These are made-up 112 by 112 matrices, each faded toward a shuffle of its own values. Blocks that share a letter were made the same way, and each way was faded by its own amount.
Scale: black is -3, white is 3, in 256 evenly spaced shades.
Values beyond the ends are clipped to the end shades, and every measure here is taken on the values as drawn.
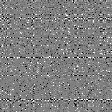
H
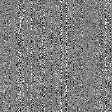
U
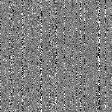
U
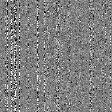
U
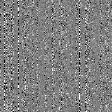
U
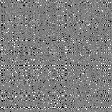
H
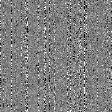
U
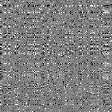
H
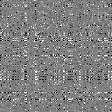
H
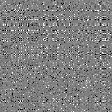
H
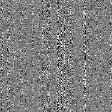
U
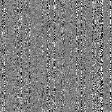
U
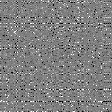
H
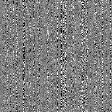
U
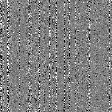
U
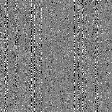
U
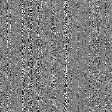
U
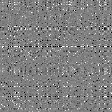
H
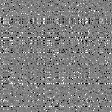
H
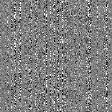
U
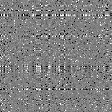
H
